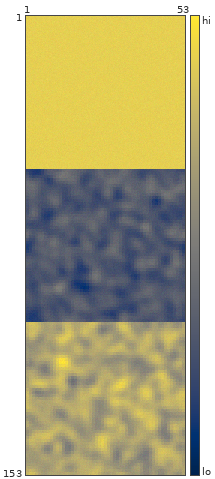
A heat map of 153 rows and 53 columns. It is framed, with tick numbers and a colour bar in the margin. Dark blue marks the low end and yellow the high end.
It is made of 3 by 1 panels. Panel 1,1: very high, flat. Panel 2,1: low, blotchy. Panel 3,1: high, blotchy.
